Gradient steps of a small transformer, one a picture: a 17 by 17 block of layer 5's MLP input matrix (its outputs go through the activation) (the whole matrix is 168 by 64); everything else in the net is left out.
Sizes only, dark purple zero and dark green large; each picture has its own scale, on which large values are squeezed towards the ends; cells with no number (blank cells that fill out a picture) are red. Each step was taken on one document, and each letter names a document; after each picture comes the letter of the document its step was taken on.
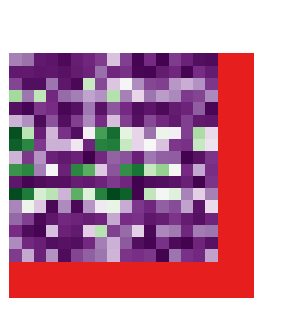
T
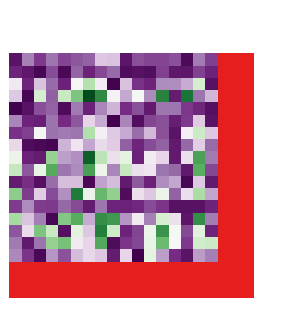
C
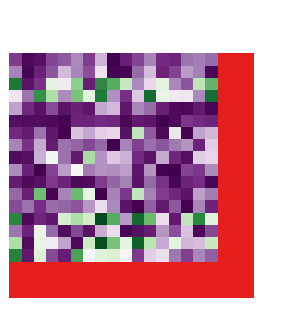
C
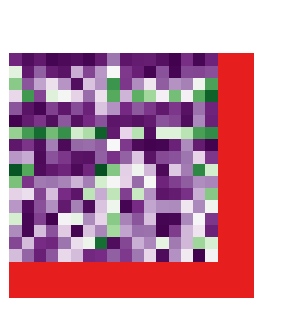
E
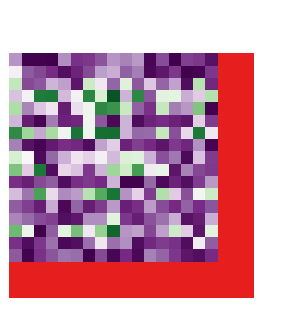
E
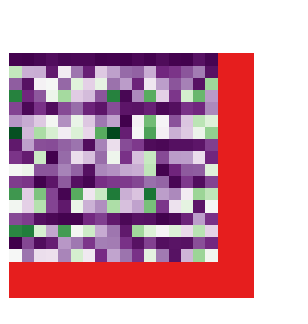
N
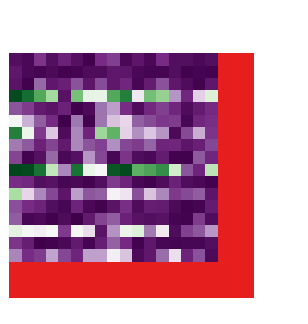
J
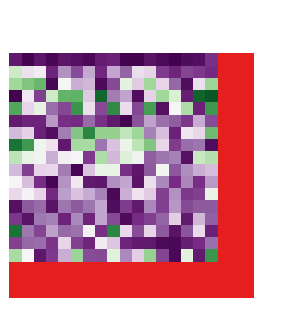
N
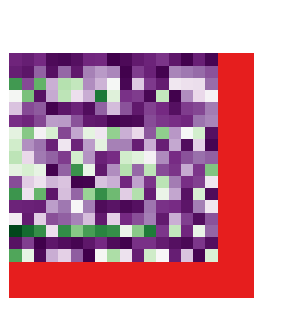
N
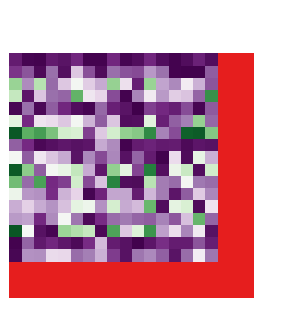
N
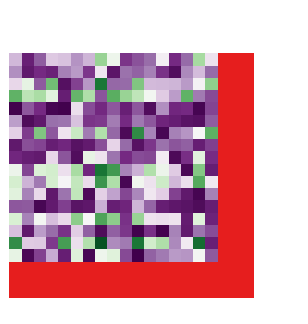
C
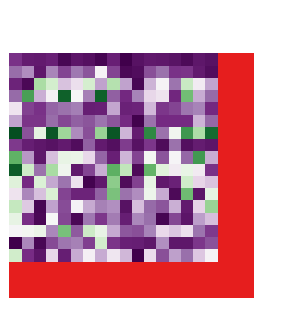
N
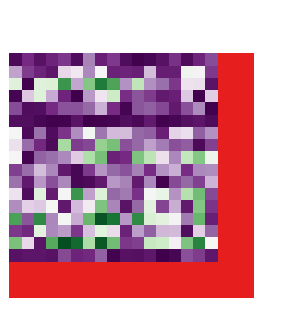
C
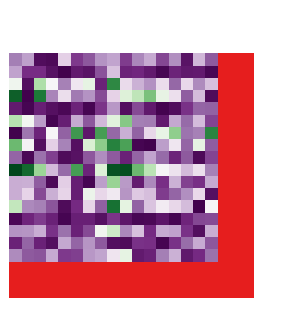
T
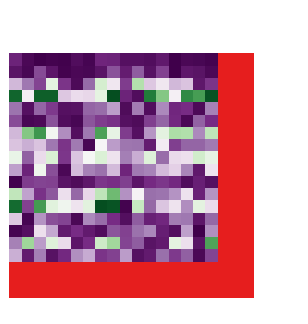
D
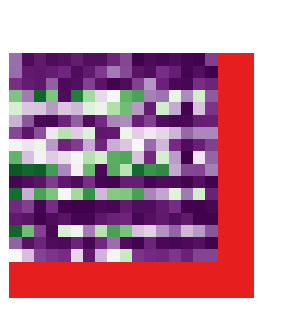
J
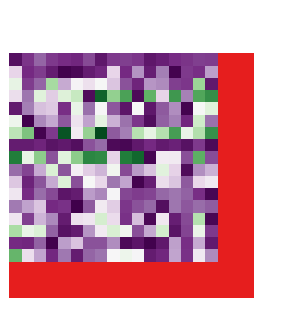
E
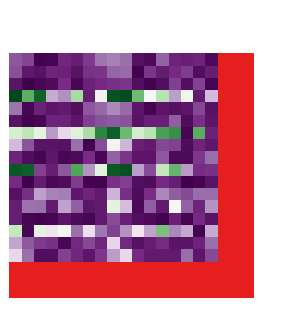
J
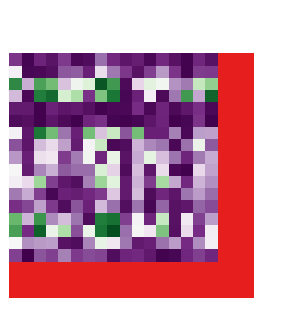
D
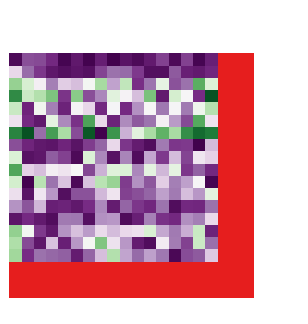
E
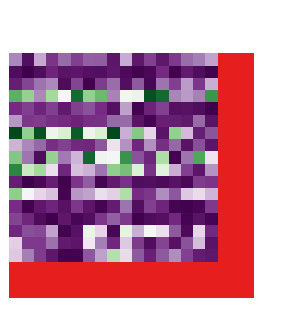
T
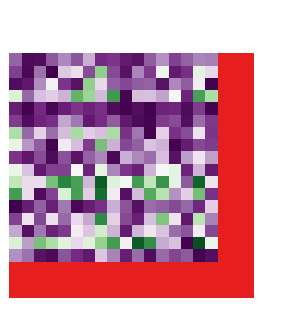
C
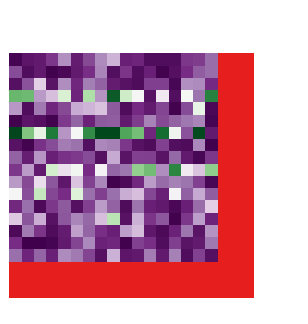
E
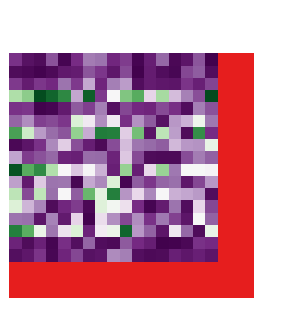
J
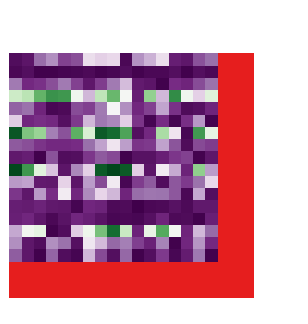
T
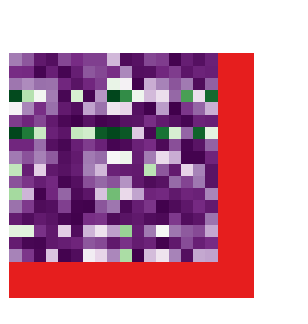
T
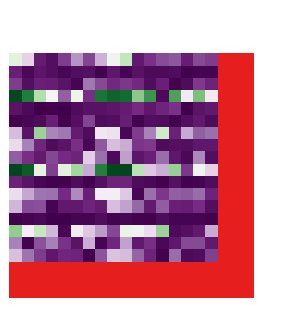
J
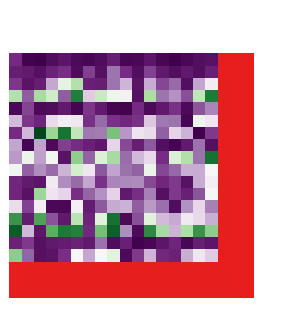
N
